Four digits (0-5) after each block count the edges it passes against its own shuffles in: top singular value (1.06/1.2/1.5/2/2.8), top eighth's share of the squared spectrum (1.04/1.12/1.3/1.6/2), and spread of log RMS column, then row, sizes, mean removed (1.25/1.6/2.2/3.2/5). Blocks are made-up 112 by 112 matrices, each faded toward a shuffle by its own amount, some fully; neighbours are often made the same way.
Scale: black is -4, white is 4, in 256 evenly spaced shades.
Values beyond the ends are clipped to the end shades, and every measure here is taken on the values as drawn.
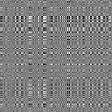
5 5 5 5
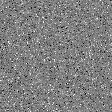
2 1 0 0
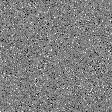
1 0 0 0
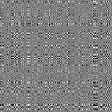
5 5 4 4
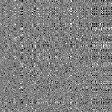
5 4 3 3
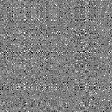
5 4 2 3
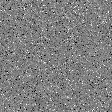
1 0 0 0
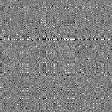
5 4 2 3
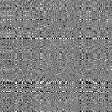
5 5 3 4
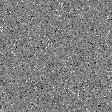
2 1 0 0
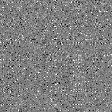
4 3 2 2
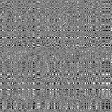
5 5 3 4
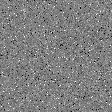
0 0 0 0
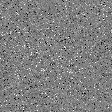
2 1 0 0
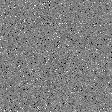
2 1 0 0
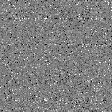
4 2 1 2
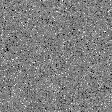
1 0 0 0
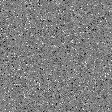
2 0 0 0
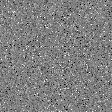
3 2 0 1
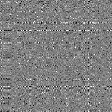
5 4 2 3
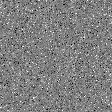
0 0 0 0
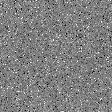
2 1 0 0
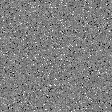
2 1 0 0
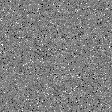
3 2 0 1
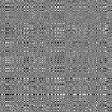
5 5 3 4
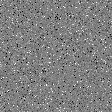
0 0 0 0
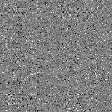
4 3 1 2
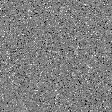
3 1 0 0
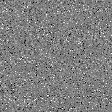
3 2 0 1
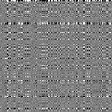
5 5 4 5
